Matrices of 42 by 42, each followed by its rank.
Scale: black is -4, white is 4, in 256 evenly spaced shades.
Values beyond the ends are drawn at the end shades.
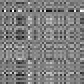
two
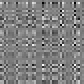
two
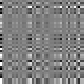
one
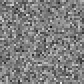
full rank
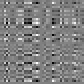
two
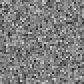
full rank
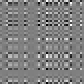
one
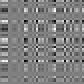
one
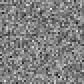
full rank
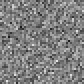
full rank
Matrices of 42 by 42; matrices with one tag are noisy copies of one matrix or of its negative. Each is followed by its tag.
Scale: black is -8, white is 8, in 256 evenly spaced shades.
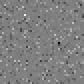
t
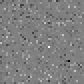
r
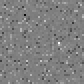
t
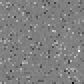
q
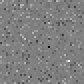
r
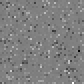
q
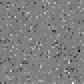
q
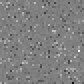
q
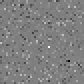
r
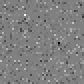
t
